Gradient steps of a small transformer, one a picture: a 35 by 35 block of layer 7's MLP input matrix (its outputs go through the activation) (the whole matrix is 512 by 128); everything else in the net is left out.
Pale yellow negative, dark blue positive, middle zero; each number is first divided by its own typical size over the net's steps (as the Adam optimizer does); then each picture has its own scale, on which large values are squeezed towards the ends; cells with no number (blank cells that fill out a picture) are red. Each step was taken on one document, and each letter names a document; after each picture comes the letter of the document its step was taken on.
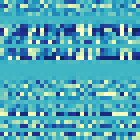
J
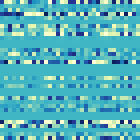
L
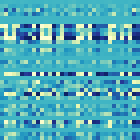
J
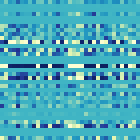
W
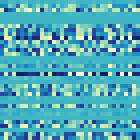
J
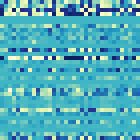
J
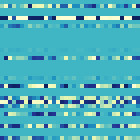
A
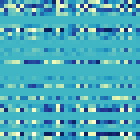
L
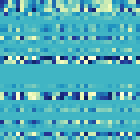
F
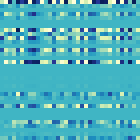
F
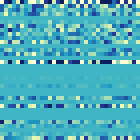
L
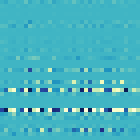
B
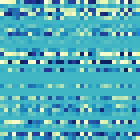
L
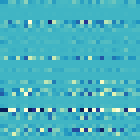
B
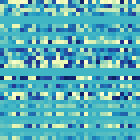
W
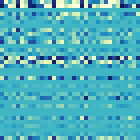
F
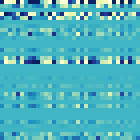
F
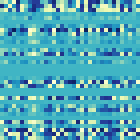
L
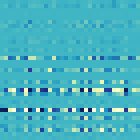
B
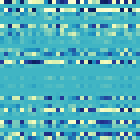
L
